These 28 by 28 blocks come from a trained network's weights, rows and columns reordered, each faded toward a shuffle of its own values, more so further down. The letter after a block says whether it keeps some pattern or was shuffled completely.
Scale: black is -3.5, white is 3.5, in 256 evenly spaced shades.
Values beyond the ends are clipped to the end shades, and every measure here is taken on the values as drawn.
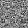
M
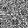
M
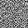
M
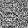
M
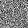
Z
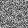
Z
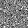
Z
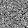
Z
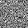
M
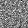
Z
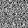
M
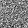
Z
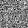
M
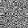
M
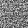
M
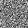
Z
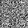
M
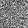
M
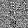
M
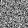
Z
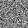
Z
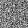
M
